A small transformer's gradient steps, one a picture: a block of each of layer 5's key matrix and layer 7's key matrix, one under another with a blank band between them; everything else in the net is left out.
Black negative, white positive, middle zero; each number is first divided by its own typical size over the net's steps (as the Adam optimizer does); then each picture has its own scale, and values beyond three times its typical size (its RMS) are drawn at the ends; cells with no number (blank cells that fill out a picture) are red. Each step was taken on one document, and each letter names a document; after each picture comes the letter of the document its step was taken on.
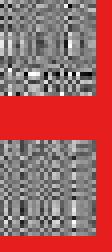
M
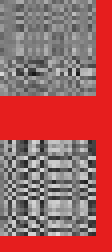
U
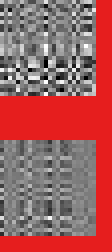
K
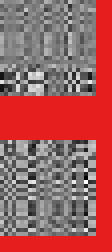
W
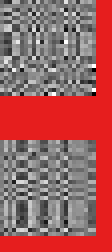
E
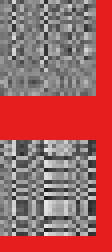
U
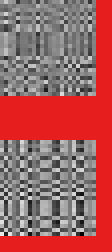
K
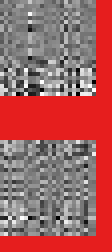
M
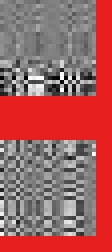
K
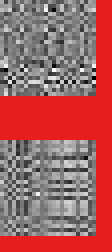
U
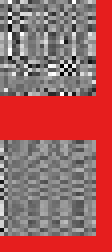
E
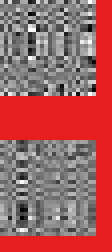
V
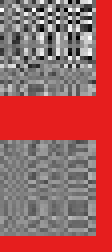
W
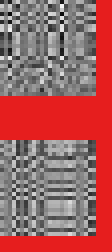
U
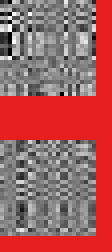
E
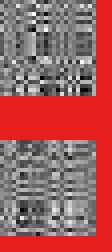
M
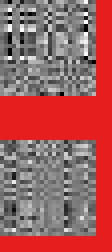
E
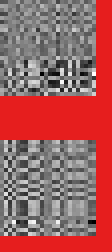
K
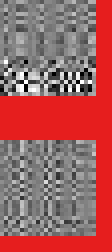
K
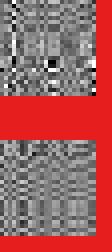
M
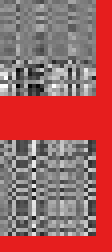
U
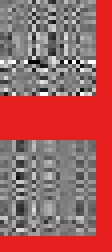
E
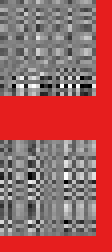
W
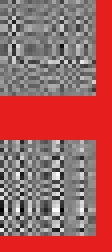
K
